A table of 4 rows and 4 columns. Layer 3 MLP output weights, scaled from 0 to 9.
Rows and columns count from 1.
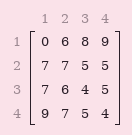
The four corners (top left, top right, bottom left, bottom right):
0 9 9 4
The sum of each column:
23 26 22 23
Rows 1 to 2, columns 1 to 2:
0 6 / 7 7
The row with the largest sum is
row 4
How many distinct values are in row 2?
2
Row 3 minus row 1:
7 0 -4 -4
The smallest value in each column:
0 6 4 4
